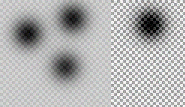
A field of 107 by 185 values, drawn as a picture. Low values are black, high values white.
Odd rows or columns: none. Seam: vertical, 60% of the way across, the left part calmer. Ninth with the lowest average: top right. Mirror symmetry: none. Average level on the scale: 70%. Dips: four.
